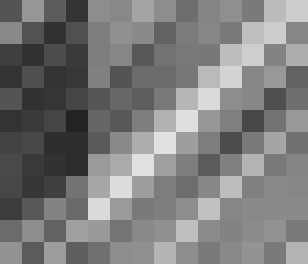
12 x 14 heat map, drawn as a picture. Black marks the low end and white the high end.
The ninth with the lowest average is the middle left. Streaks slant up to the right. The right part is higher, past a seam about 30% of the way across. The histogram is bell-shaped.
